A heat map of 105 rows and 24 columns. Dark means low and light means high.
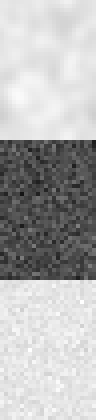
The table splits into 3 rows of 1 panel. Panel 1,1: very high, blotchy, faint in contrast. Panel 2,1: low, fine-grained. Panel 3,1: very high, fine-grained, faint in contrast.
